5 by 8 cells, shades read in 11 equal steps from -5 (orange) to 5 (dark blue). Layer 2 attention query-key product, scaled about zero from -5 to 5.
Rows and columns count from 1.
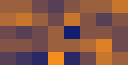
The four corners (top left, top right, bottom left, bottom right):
-1 -3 2 -1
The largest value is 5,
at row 3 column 5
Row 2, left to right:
-2 -3 -1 1 -3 0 2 0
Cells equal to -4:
1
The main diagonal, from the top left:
-1 -3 1 -1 4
